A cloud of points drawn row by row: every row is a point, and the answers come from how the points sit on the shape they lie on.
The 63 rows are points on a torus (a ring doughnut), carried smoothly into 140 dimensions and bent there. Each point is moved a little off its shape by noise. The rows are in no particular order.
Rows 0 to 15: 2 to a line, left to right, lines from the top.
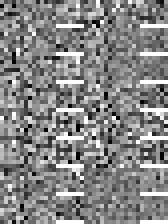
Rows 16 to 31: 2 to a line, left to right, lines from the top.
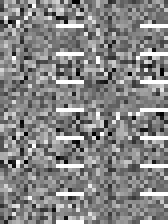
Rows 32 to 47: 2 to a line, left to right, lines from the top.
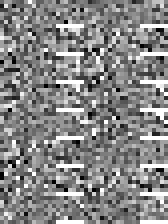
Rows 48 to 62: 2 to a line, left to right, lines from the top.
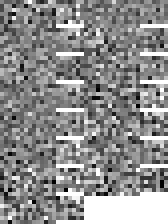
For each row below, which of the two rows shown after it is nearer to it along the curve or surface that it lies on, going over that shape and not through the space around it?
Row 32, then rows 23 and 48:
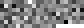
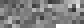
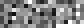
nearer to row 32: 23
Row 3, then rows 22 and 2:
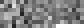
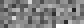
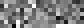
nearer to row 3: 2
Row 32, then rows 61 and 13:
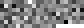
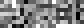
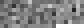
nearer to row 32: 13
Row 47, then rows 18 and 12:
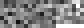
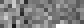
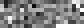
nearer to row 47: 12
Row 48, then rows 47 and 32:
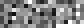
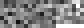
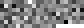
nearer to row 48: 47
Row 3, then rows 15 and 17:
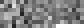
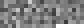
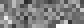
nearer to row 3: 17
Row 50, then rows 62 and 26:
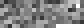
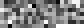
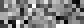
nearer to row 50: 62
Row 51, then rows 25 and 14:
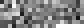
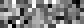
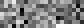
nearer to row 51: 25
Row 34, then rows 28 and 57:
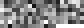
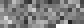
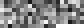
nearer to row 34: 57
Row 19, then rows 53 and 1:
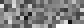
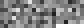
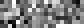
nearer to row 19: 1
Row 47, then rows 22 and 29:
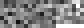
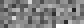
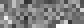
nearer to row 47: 22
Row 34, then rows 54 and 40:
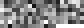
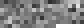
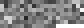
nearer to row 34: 54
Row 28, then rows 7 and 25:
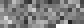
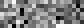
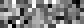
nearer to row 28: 7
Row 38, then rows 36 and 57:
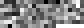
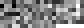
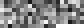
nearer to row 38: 36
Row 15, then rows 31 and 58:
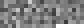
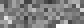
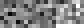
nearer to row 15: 58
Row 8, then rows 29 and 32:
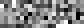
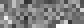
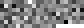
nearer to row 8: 29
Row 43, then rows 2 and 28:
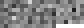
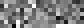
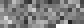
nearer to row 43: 2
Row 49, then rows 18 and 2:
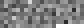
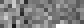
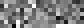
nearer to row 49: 2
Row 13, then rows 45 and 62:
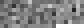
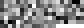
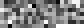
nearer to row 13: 62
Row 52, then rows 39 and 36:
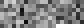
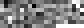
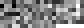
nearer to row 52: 39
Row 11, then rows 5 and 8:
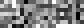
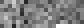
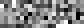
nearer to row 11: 8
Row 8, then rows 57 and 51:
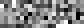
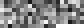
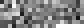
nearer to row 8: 51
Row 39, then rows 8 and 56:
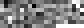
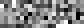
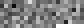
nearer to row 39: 56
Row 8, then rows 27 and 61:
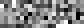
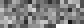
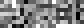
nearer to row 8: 61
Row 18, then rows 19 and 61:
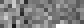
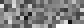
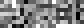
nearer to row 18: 19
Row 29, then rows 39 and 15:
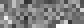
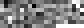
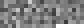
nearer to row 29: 39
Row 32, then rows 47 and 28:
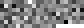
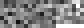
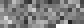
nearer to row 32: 47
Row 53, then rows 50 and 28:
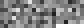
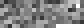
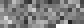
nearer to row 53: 50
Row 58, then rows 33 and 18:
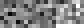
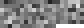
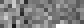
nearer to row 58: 33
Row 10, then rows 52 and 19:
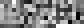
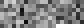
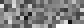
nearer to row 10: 52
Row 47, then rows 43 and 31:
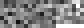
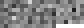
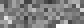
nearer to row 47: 43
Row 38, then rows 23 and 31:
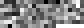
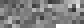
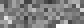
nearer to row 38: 23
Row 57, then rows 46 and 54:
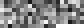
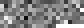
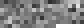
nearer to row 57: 54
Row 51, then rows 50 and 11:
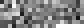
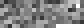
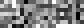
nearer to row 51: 11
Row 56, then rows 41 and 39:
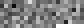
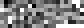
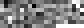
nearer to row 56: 39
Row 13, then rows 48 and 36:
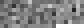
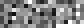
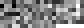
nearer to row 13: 48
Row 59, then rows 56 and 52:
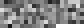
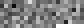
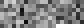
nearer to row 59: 56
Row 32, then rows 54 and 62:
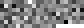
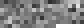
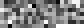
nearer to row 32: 54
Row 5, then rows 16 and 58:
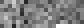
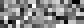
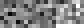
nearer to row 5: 16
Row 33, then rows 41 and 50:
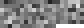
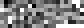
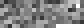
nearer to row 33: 50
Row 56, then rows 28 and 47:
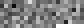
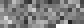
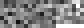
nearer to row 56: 47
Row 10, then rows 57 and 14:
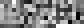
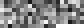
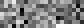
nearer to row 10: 14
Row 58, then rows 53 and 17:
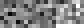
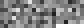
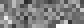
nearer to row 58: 53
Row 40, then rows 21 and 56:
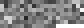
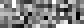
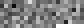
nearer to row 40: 56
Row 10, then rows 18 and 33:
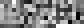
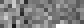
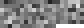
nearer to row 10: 18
